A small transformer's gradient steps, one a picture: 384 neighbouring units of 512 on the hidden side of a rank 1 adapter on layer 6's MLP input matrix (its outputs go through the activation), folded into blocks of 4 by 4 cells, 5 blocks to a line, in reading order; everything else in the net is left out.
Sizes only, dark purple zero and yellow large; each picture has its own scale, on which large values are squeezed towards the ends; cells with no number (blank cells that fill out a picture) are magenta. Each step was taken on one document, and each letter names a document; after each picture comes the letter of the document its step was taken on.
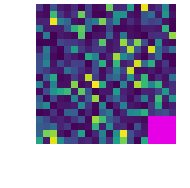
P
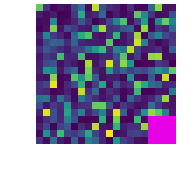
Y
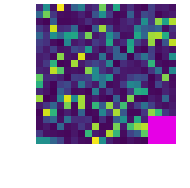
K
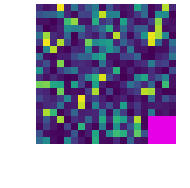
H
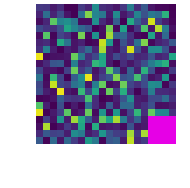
H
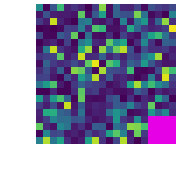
Y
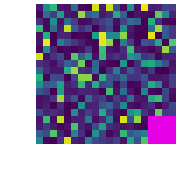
H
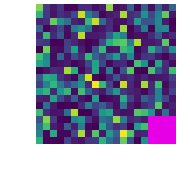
H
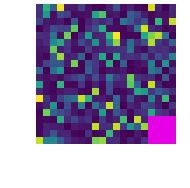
K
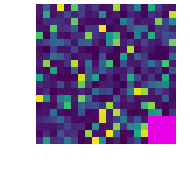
K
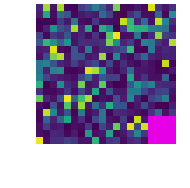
K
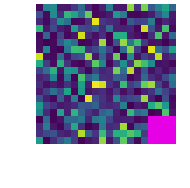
P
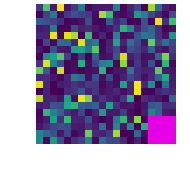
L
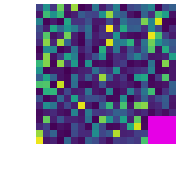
H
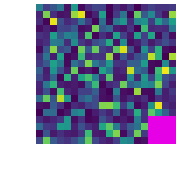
Y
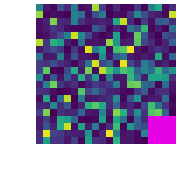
Y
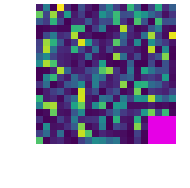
L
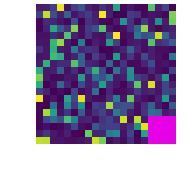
K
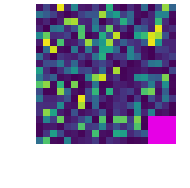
H
